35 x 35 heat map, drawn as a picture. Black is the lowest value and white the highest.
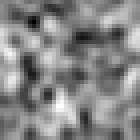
No single row or column stands out from its neighbours. The halves do not mirror each other. The ninth with the highest average is the bottom middle. There is no overall slope. The texture is blotchy. The histogram is bell-shaped.
